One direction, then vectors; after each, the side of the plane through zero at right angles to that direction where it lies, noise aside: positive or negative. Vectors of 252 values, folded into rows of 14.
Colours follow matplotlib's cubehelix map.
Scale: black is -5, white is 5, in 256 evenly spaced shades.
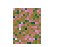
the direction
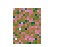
positive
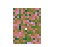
negative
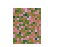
positive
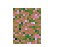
negative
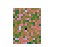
positive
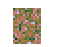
negative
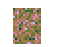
negative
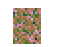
positive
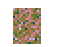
positive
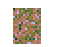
negative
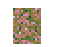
negative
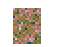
positive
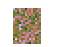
positive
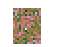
negative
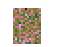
positive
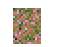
negative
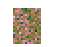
negative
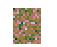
negative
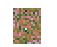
negative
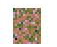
negative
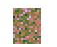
positive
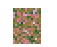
negative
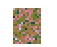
positive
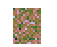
negative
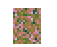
positive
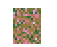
negative
